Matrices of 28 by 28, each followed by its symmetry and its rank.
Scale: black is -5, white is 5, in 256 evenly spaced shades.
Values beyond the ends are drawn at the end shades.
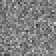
neither, full rank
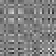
symmetric, rank two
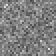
symmetric, full rank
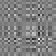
symmetric, rank two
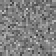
antisymmetric, full rank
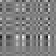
neither, rank one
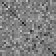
symmetric, full rank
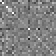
symmetric, rank five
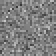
antisymmetric, full rank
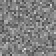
neither, full rank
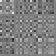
symmetric, rank two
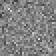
symmetric, full rank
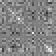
symmetric, rank five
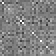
symmetric, rank five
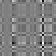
neither, rank one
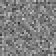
antisymmetric, full rank
